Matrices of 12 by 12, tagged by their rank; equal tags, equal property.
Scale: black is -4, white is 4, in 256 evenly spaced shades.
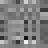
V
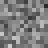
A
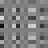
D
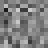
V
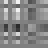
D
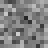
A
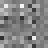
V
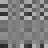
D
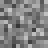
A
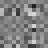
V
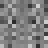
V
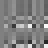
D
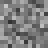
A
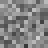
A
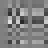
D
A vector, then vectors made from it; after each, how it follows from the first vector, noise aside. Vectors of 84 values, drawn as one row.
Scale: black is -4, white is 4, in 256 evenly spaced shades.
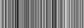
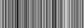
copied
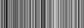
wrapped around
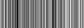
copied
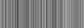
shrunk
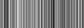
wrapped around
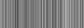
shrunk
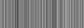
shrunk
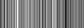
negated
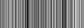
wrapped around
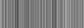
shrunk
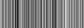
copied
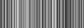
negated
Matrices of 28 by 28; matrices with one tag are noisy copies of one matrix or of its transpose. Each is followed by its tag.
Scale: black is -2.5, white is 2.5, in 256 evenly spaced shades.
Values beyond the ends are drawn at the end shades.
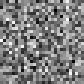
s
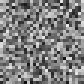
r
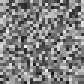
r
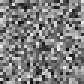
r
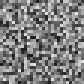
s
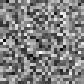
s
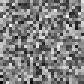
r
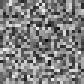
s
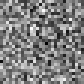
s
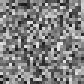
r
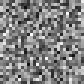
r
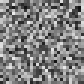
r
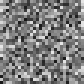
r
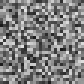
s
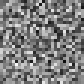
s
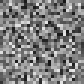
s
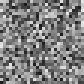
r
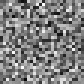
s
